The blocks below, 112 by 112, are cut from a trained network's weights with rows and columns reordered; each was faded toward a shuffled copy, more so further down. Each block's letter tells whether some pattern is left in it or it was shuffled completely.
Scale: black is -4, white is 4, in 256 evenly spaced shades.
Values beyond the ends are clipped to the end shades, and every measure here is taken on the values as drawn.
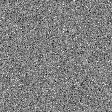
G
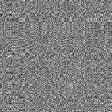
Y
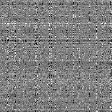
Y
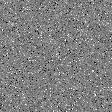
G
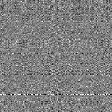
Y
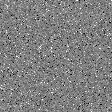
G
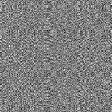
Y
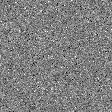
G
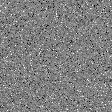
G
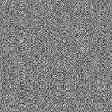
Y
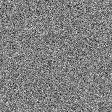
G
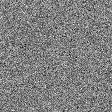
G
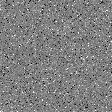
G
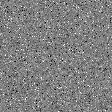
G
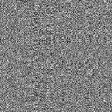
Y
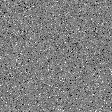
G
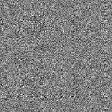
Y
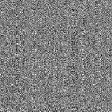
Y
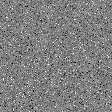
G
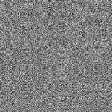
Y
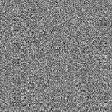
Y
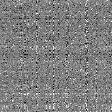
Y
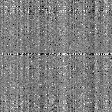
Y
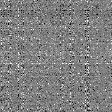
Y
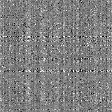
Y
